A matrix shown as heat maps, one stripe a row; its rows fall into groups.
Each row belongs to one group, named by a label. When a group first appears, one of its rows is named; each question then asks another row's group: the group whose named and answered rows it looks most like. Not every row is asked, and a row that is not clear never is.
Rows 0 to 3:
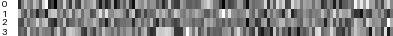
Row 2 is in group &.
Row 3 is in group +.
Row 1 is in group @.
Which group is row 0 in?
&
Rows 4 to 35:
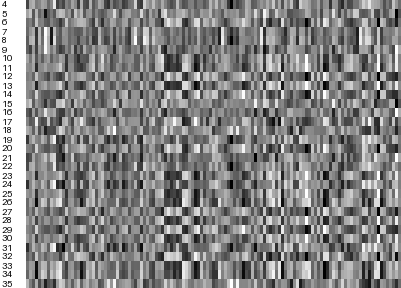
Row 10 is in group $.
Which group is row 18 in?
@
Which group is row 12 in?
+
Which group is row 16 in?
&
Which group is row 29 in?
+
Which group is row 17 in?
+
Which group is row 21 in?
&
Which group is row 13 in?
$
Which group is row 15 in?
@
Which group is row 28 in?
$
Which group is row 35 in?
@
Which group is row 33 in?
$
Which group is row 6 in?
+
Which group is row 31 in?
&
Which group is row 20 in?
+
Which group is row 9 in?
&
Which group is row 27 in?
+
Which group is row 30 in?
$
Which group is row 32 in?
+
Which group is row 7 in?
&
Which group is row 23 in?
$
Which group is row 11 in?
$
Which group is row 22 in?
&
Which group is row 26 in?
$
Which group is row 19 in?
&
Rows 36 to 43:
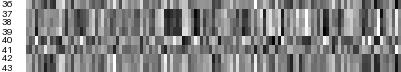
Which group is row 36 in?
@
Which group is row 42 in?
@
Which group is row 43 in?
@
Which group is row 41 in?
&
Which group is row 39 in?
$
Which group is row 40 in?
+
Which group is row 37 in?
$
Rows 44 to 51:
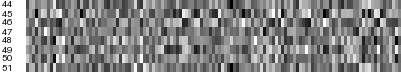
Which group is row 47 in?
&
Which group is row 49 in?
$
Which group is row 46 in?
+
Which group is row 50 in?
@
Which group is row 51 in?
&
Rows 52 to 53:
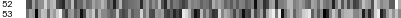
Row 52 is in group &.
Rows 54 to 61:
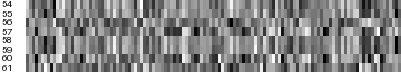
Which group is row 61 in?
&
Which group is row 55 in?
@
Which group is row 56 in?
&
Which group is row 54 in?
@
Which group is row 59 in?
@
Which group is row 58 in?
@
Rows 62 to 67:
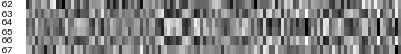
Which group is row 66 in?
$
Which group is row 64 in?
+
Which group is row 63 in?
$
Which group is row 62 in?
&
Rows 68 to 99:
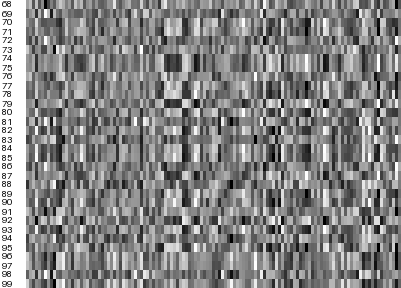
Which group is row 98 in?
&
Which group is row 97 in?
@
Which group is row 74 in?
$
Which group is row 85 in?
+
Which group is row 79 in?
$
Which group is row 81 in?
&
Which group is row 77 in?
+
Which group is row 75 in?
$
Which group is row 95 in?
+
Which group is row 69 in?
&
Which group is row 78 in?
+
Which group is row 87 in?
$
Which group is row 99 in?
@
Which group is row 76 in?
@
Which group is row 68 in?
@
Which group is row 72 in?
&
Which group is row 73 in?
@
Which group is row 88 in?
&
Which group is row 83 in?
&
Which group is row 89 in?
+
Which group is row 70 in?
+
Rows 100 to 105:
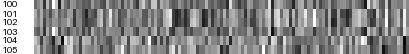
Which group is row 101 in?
$
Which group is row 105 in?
@
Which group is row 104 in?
@
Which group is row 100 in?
&
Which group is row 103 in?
&
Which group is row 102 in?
$
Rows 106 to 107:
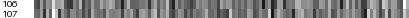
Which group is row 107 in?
&
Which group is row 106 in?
&
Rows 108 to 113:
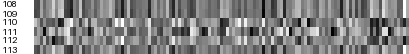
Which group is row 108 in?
&
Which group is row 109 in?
&
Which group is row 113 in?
&
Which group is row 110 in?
@
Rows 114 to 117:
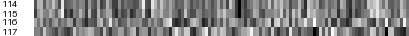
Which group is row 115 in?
&
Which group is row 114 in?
&
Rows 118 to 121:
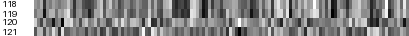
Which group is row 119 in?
$
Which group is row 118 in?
$
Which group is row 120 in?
@
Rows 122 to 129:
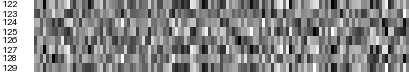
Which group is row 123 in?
&
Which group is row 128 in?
@
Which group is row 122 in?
$
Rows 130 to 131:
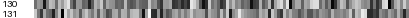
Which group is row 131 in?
@
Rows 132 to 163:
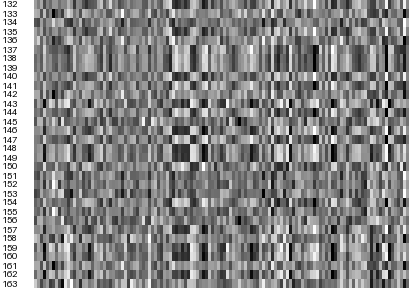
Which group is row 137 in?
+
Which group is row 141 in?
+
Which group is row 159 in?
$
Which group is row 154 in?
+
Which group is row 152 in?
&
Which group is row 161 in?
@
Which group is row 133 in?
@
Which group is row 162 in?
$
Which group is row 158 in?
@
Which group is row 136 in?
@
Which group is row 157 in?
$
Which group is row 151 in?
&
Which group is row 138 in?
+
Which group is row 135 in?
$
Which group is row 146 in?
$
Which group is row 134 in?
&
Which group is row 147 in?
+
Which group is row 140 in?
$
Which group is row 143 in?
$
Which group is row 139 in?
+
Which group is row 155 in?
&
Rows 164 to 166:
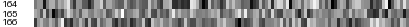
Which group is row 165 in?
@
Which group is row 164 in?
$
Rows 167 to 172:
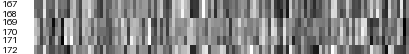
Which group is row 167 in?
+
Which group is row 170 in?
@
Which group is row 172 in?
+
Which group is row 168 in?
+
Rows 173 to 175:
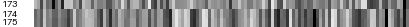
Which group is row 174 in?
+
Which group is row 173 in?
@
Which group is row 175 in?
+
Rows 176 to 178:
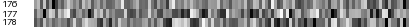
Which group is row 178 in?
+
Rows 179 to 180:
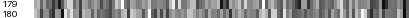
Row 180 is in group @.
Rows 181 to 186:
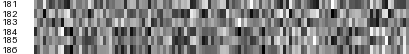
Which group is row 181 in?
+
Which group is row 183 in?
@
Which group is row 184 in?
&
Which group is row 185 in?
$
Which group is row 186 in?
&
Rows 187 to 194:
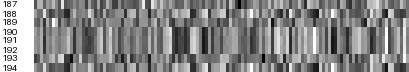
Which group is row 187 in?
&
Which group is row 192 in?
$
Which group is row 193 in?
&
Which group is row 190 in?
$
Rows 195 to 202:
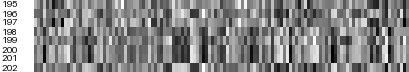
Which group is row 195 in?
@
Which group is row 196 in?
+
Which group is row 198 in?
$
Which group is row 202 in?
+
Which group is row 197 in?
@
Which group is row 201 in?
$
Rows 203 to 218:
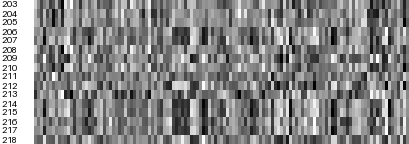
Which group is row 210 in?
@
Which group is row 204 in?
@
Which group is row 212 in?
+
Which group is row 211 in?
&
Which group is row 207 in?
$
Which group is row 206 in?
$
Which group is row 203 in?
@
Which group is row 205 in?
@
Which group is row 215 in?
$
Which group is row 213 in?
&
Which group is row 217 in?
$
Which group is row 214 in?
$
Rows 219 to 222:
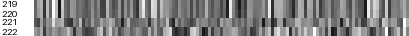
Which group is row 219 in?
&
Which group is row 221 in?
&
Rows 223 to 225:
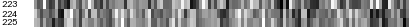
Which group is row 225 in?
@
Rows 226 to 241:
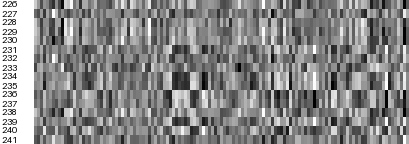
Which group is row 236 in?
+
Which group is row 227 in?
&
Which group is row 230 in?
@
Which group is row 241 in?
&
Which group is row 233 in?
&
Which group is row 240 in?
+
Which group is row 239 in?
$
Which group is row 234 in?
$
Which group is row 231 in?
$
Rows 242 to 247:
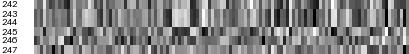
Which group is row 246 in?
&
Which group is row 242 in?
+
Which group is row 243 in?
+
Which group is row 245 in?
$
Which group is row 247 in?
@
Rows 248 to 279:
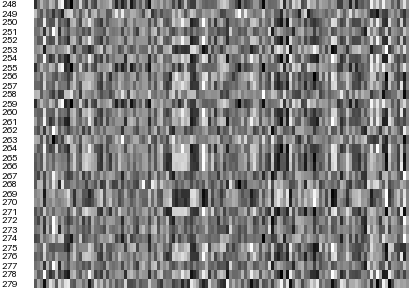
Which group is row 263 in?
@
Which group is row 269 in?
$
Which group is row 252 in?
+
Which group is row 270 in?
$
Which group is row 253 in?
$
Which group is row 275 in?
+
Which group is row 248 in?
&
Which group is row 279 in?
$
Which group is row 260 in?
+
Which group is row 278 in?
+
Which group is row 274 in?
&
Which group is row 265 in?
+
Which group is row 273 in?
&
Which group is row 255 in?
&
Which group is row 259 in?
&
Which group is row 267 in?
&
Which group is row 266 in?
+
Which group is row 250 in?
+
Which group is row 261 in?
+
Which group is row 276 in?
+
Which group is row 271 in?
+
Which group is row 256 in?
+
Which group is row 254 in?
+
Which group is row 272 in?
&
